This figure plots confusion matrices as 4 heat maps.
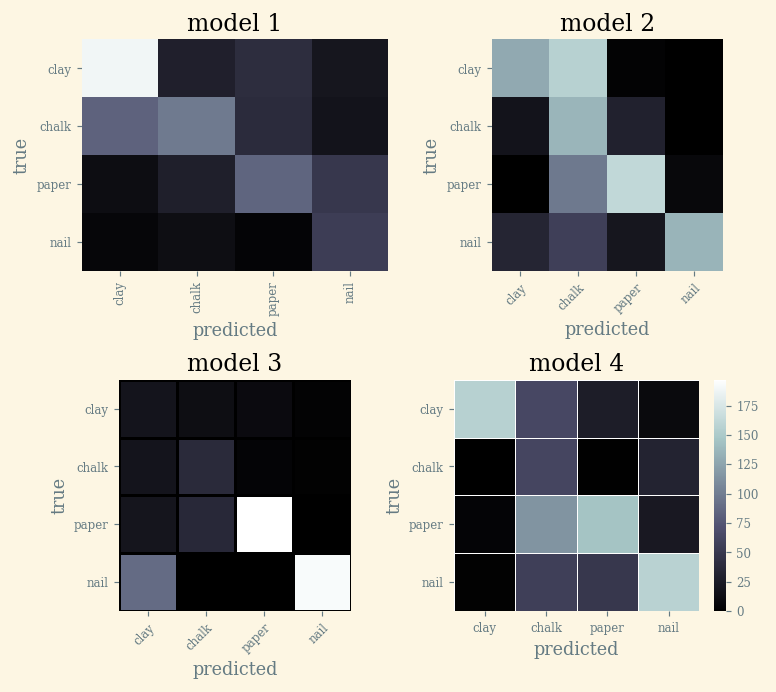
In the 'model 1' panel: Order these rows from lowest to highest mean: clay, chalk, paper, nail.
nail, paper, chalk, clay
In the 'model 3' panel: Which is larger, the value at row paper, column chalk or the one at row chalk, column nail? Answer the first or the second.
the first
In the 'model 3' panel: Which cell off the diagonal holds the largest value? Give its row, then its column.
nail, clay
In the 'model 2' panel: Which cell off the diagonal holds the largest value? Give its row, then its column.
clay, chalk
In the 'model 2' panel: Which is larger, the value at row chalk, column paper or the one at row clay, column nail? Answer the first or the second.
the first
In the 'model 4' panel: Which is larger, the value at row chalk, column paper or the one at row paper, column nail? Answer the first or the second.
the second
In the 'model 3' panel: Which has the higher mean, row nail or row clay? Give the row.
nail
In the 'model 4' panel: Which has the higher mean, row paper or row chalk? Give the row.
paper
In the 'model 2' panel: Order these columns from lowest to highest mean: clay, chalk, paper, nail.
nail, clay, paper, chalk
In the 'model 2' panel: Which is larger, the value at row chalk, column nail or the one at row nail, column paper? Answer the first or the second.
the second
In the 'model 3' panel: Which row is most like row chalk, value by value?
clay
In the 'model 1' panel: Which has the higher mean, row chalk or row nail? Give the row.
chalk
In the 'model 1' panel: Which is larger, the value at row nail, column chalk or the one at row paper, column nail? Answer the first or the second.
the second
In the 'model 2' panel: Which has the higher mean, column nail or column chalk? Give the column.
chalk
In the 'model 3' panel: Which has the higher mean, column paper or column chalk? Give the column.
paper
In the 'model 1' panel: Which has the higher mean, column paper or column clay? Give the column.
clay
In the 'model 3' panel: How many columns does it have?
4
